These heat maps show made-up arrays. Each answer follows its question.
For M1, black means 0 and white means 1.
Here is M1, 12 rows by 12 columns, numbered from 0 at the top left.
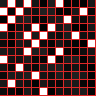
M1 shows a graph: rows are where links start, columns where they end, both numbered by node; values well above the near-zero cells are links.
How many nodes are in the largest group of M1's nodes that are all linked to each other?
2
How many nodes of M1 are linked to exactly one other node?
4
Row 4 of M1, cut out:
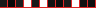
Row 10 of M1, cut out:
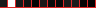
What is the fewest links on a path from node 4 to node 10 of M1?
4
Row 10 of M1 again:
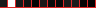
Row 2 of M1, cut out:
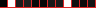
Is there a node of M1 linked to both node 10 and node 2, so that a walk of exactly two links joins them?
yes
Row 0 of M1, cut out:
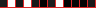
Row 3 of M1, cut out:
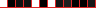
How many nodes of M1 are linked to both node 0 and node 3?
0
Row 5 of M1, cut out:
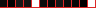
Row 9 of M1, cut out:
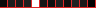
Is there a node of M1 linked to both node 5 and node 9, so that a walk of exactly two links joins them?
yes
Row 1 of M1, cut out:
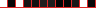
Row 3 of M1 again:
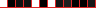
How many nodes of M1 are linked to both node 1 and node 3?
1
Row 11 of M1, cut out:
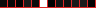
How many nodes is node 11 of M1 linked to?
1
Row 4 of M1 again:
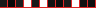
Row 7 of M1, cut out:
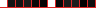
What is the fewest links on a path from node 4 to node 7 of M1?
3
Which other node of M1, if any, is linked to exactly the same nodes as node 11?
none
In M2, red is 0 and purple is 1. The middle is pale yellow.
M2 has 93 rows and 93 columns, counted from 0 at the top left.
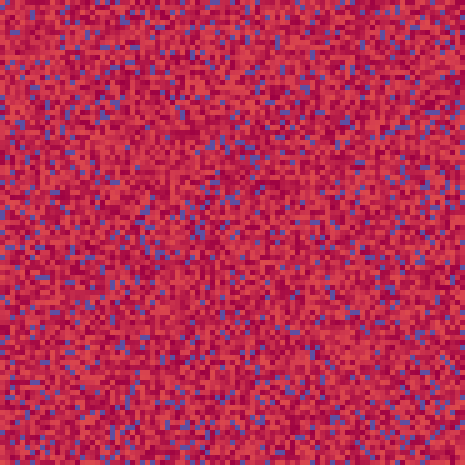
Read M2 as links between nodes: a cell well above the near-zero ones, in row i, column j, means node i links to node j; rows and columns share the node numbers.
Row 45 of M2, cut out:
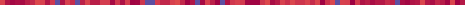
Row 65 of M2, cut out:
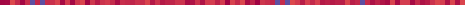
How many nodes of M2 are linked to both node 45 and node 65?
0
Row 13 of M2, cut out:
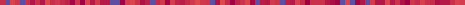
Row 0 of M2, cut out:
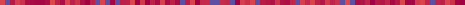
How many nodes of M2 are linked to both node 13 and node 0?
6
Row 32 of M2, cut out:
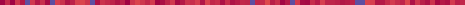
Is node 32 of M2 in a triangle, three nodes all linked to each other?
no
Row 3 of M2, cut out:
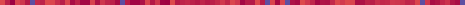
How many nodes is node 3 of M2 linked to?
6
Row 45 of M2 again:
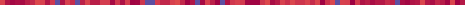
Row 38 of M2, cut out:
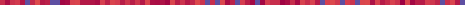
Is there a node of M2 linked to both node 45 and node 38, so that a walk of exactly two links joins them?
yes
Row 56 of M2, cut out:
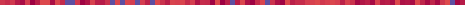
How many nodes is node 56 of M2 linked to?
9
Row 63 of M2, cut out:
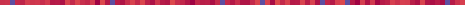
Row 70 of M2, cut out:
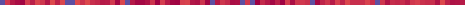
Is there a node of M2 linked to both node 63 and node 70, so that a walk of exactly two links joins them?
no
